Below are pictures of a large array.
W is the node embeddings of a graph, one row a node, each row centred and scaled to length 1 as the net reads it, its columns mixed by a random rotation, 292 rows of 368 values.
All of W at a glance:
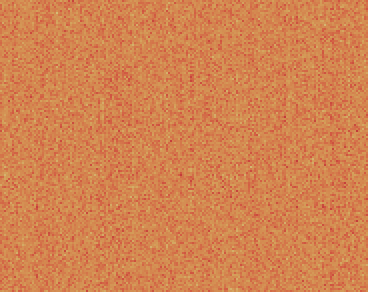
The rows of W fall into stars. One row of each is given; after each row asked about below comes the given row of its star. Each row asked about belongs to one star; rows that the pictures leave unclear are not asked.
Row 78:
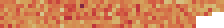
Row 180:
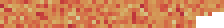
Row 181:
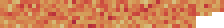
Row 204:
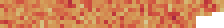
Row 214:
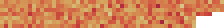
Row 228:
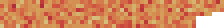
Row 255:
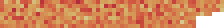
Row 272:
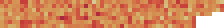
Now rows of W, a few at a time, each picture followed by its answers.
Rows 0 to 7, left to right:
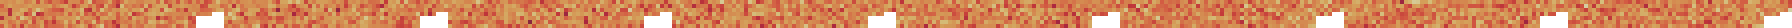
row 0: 180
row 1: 214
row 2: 255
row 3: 181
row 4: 214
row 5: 228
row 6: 214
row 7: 255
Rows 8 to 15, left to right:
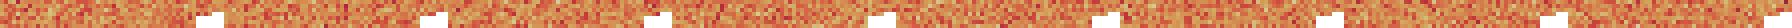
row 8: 204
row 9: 214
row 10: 180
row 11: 181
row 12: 180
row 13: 272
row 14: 180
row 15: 228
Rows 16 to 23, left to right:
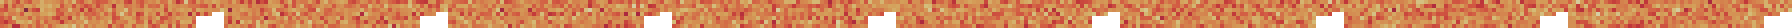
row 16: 204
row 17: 204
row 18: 204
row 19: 214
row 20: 272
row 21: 214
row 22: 272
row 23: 255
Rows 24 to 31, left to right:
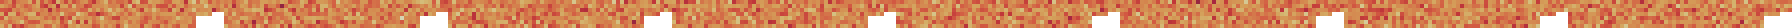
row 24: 228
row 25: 228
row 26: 272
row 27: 180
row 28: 204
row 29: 180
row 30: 204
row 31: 181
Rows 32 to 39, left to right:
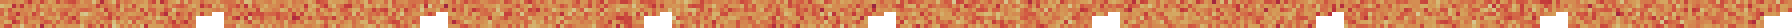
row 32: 181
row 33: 78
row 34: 204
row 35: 181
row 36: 180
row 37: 180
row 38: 204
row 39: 181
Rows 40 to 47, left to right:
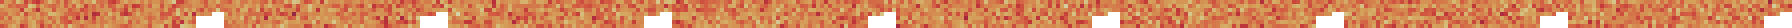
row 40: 272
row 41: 214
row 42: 272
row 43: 204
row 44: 78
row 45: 255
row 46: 255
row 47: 78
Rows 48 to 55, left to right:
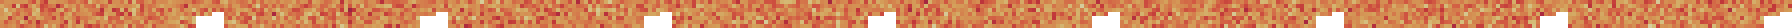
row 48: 228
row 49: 181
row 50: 255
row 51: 180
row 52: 255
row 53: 181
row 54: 204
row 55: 180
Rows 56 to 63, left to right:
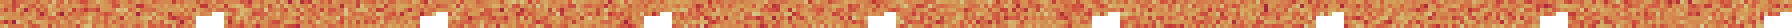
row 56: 204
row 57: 180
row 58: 214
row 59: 181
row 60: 181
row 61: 255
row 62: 181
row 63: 272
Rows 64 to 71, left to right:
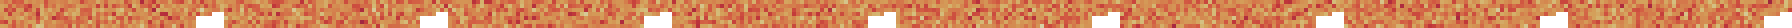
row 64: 204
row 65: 255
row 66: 272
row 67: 272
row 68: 204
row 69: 180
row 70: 228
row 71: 78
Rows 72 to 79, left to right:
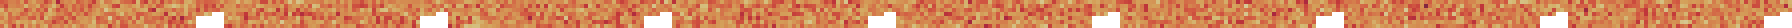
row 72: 204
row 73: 214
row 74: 78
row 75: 272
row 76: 181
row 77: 228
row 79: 272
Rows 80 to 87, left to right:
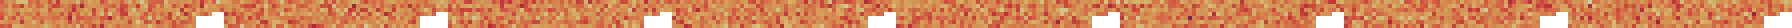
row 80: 78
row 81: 181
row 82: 255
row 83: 204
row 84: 214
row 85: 78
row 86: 180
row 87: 78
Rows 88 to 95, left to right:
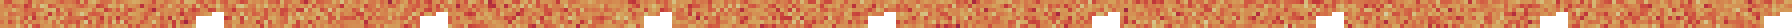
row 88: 181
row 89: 180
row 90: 228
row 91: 181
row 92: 255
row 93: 204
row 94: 181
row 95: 78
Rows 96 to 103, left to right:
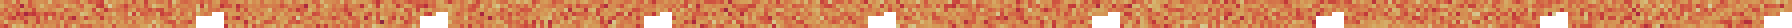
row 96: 181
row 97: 78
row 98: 214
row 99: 214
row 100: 78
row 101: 180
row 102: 204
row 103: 214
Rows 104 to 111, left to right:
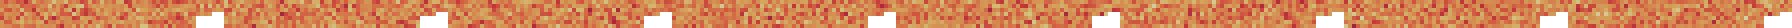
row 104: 204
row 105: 214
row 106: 228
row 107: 214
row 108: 78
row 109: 272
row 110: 228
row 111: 228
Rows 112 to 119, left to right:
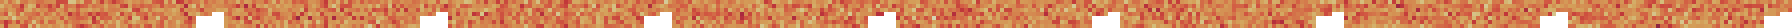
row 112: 272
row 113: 181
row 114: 78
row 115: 214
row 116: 214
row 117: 214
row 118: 78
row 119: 181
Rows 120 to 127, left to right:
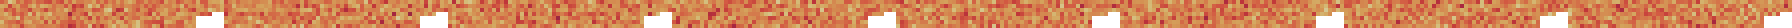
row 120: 214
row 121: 78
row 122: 78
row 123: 255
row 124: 272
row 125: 272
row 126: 180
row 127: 228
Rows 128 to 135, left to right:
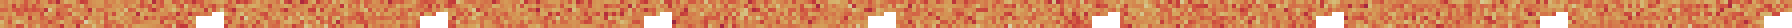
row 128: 204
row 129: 180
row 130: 255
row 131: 255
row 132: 204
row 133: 78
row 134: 78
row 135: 214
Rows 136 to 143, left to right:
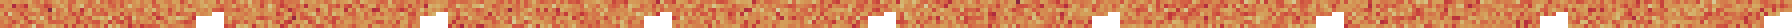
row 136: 228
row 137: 78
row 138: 180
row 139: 214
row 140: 272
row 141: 272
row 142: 272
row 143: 204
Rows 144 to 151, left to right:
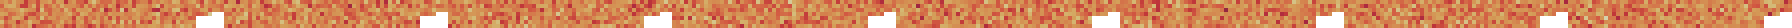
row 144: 181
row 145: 272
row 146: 78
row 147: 180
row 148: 181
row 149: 181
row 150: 181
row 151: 228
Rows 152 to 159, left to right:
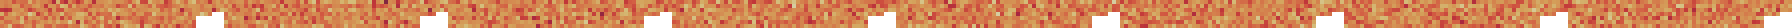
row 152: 180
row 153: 214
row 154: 181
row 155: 180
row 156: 78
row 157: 228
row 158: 228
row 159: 181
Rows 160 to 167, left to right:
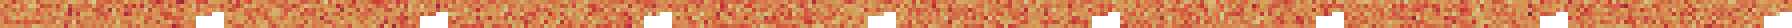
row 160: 272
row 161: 204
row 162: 204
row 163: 255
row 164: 214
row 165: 214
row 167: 228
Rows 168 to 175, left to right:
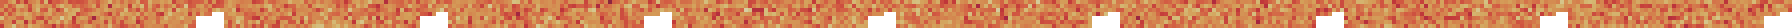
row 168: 255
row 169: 214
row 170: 214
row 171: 255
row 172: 78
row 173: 255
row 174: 78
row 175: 78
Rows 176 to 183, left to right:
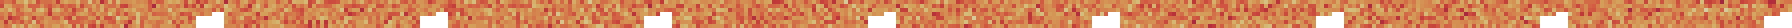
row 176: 78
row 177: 272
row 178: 78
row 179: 272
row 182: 272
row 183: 204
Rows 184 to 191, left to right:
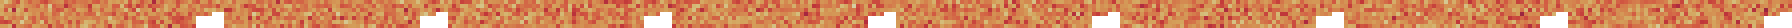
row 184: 204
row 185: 181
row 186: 180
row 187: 180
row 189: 181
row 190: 204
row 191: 255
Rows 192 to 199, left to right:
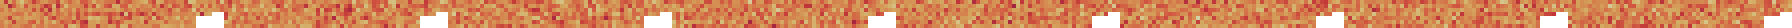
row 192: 228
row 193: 78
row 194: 255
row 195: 214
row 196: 180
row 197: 180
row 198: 255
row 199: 214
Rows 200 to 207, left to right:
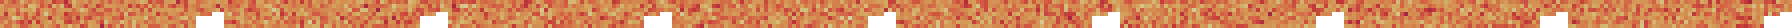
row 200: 272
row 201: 204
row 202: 180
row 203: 228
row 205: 255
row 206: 204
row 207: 204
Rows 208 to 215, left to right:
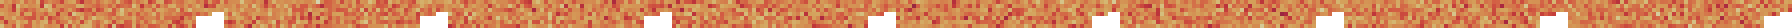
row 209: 272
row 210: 180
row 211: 180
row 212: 78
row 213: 181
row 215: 214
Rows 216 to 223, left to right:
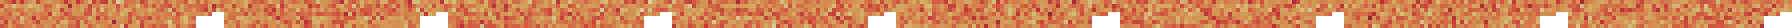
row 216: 180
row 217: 228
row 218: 228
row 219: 180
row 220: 272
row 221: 255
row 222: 181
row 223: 180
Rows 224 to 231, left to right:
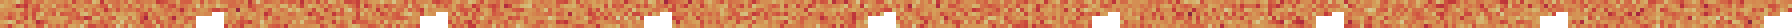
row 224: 181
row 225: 255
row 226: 228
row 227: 204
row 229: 214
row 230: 272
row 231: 214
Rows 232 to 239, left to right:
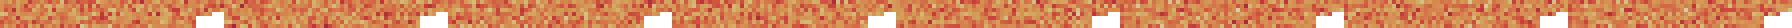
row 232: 255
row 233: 181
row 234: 78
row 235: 272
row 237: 180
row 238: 214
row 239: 180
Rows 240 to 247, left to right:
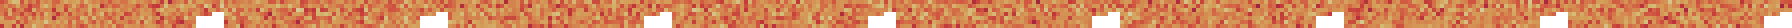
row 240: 214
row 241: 255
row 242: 78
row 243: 78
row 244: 255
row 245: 214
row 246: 204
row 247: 255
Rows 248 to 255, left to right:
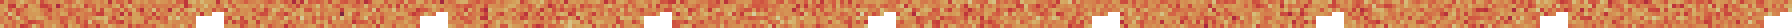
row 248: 228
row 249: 255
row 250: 181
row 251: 272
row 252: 272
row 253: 272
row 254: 228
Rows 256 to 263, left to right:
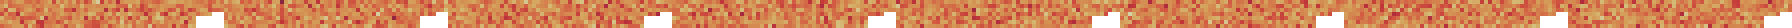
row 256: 181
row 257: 204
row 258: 214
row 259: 214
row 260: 272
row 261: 228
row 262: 181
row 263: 180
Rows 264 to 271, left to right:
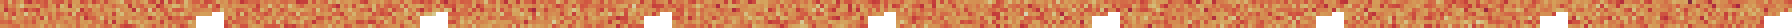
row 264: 204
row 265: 255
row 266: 204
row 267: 180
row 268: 181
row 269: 180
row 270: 272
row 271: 255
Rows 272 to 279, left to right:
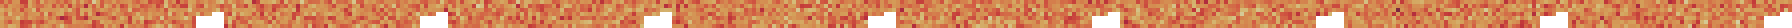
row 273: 78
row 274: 272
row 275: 204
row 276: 204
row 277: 204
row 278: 214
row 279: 272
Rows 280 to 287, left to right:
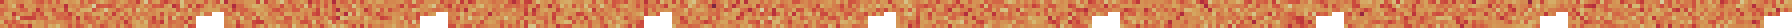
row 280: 214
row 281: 228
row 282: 180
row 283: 228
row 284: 214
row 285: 204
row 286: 228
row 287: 181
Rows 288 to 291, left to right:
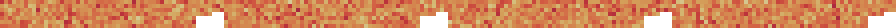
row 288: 272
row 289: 214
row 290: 181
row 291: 272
